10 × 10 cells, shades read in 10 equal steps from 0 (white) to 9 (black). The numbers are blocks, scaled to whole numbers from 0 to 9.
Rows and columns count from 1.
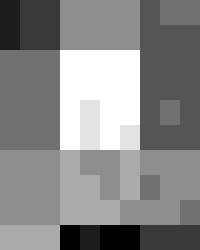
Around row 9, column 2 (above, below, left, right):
4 3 4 4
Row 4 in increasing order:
0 0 0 0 5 5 5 6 6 6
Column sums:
51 49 49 26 28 28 28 56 53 55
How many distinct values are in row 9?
3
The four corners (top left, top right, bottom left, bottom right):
8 5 3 7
